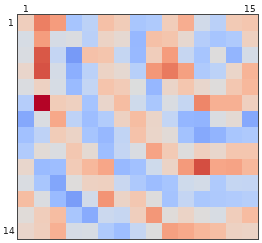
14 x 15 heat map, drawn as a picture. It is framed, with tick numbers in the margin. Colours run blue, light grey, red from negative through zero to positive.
On average the colour sits 50% of the way up the scale. No row or column stands out. No overall slope runs across the table. Neither half mirrors the other. Concentric rings centre on the top right.
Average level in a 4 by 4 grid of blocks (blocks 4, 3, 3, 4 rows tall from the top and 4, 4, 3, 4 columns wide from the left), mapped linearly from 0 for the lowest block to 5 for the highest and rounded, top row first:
3 1 5 0 / 2 2 0 3 / 1 0 3 3 / 1 1 2 1
